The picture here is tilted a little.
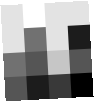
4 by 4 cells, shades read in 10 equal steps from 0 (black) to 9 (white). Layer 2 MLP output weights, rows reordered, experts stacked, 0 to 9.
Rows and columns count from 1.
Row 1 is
8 9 8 8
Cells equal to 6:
0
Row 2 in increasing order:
1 4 8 8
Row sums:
33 21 17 6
